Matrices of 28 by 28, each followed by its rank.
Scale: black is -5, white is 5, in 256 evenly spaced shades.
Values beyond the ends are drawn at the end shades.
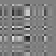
one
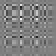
one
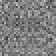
five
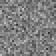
full rank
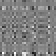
two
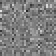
five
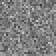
full rank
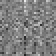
five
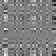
two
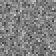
full rank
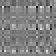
two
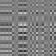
one
